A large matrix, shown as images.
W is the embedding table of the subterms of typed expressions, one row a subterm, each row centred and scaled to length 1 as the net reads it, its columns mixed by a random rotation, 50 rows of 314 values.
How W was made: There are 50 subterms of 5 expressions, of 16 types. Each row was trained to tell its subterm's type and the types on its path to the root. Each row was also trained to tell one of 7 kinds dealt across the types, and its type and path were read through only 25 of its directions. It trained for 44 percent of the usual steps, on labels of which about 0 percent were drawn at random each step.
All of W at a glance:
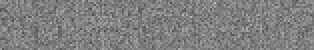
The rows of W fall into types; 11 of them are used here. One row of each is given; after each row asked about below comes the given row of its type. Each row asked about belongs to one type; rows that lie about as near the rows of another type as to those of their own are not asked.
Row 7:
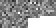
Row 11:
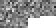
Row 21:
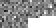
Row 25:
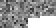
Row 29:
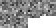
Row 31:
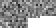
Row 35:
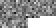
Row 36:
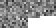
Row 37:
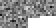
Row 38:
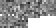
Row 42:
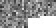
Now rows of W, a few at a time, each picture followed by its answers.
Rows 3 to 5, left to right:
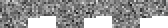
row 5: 42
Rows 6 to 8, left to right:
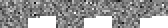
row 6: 21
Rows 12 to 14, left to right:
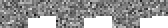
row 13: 42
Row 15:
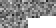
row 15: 42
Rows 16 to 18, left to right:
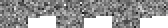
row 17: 36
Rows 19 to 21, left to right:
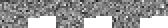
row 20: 36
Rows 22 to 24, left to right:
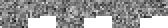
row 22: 38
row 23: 35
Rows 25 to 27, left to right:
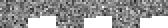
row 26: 31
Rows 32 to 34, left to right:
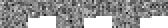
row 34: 35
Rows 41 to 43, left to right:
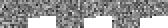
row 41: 31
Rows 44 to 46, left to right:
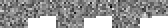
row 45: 21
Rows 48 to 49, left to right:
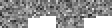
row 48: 37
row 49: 35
